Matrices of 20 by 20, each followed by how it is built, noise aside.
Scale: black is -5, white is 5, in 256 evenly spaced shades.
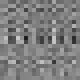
low rank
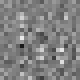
low rank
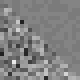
lower triangular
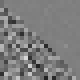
lower triangular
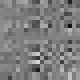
low rank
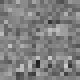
low rank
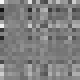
low rank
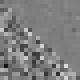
lower triangular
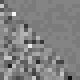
lower triangular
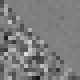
lower triangular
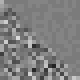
lower triangular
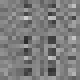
low rank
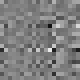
low rank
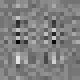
low rank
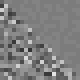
lower triangular
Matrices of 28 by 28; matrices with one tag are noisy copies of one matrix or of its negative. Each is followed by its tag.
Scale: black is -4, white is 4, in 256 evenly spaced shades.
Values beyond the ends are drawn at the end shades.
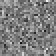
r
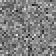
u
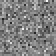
r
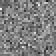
r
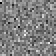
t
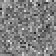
r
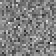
t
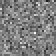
r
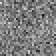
t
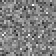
u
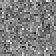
r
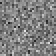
t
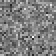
u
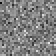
t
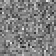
r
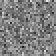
r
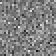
t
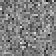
r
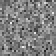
r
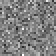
r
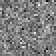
r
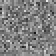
r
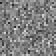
t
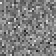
t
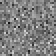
t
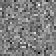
r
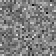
u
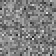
u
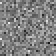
t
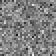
u
